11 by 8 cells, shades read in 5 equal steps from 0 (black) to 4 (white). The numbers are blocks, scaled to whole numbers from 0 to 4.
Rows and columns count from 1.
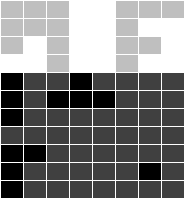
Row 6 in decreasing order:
1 1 1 1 0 0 0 0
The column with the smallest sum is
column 1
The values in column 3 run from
0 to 3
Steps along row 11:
up same same same same same same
